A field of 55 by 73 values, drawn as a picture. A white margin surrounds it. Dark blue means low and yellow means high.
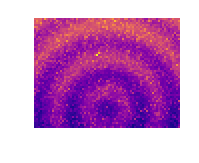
The field climbs toward the top. The values follow a bell shape. Rings spread out from the bottom middle. No single row or column stands out from its neighbours.
